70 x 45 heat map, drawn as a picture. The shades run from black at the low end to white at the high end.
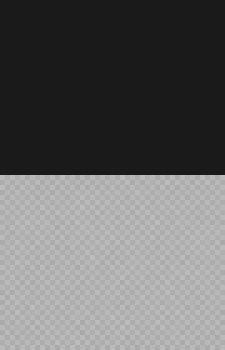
It is made of 2 by 1 panels. Panel 1,1: very low, flat. Panel 2,1: high, checkered, faint in contrast.
